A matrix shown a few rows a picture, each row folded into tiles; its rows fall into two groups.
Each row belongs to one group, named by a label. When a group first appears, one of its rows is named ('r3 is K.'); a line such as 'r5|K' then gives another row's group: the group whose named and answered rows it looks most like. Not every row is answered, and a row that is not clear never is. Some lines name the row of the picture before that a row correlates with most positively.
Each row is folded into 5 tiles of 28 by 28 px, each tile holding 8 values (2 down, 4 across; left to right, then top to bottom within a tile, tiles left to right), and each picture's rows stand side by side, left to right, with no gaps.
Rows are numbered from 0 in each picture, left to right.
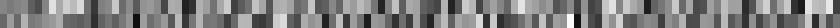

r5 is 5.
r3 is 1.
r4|1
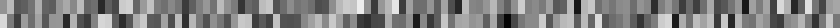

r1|5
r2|1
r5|5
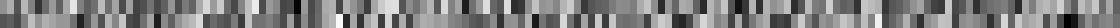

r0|1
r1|1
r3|5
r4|5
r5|5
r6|5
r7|1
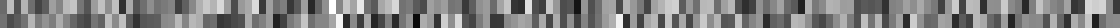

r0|1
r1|1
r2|1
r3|5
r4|1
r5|5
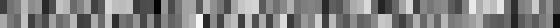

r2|5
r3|1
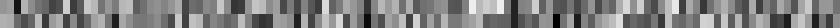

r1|5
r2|1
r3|1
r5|5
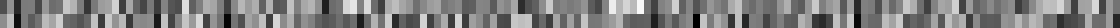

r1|1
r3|5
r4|1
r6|1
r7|1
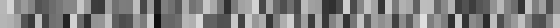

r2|5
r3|5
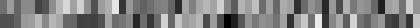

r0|1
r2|5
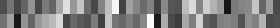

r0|1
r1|1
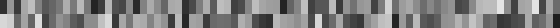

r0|5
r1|5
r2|5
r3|1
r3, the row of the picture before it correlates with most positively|0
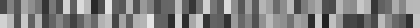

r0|5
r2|5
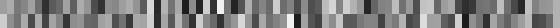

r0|5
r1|5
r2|1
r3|5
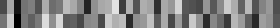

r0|1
